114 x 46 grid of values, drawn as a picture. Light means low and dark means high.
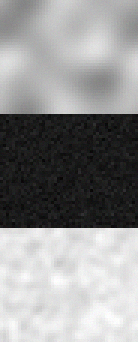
It is made of 3 by 1 panels. Panel 1,1: low, smooth. Panel 2,1: very high, fine-grained, faint in contrast. Panel 3,1: very low, blotchy, faint in contrast.
